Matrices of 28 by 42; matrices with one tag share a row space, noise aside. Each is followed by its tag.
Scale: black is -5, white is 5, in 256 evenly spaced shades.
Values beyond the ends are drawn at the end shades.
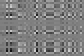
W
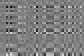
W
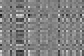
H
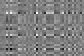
W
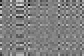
H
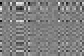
H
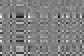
H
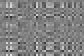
W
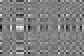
H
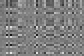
W
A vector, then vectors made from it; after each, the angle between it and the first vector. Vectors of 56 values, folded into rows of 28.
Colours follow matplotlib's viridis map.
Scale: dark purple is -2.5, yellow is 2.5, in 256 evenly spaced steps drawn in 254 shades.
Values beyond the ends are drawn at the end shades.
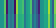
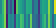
nearly parallel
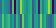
partly aligned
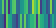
partly opposed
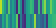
orthogonal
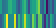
partly opposed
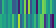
orthogonal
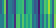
nearly parallel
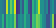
nearly opposite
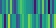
orthogonal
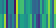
nearly parallel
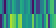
orthogonal
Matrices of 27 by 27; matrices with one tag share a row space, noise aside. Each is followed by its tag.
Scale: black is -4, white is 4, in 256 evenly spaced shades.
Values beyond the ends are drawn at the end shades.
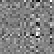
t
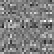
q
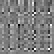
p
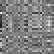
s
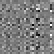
t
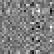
t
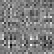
q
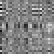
s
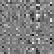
t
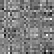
q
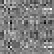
q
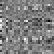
s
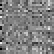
s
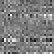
q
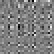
p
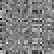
s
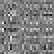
q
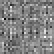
q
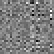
t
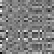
s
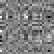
s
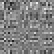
q
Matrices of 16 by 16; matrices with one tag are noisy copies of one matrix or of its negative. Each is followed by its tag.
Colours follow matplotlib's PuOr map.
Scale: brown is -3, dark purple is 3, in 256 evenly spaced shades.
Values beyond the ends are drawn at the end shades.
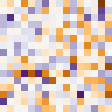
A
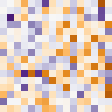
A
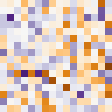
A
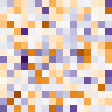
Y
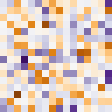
Y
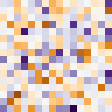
Y
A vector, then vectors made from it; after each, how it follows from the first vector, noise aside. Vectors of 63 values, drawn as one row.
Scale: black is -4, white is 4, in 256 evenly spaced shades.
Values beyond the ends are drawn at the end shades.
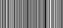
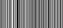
reversed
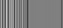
partly zeroed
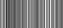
sign-scrambled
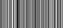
reversed
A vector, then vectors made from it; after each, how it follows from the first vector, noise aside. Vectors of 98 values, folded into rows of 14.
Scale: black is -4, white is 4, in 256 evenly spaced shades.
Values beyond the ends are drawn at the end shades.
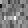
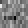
negated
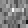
reversed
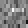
reversed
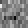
negated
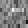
reversed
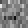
negated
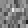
reversed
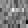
reversed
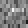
reversed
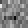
negated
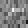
reversed
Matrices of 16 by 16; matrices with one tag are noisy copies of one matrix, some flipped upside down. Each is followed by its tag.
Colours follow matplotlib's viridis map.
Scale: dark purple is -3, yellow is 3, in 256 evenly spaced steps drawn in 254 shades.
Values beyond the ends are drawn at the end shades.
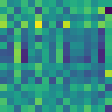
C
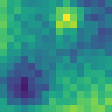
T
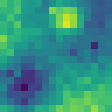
T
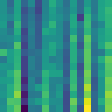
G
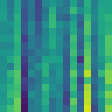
G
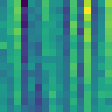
G
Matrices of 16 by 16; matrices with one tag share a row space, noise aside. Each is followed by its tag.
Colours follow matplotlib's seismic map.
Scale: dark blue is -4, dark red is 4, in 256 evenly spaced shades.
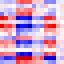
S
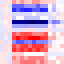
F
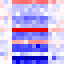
F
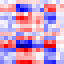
S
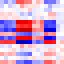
S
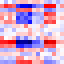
S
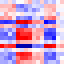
S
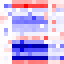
F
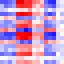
S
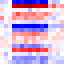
F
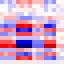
S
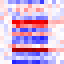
F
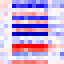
F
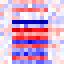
F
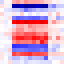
F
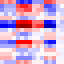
S
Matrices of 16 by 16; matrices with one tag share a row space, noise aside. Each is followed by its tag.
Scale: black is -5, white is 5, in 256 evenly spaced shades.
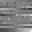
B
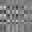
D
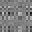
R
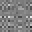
R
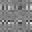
R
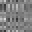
D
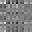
D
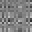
R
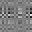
R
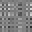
R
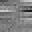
B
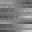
B
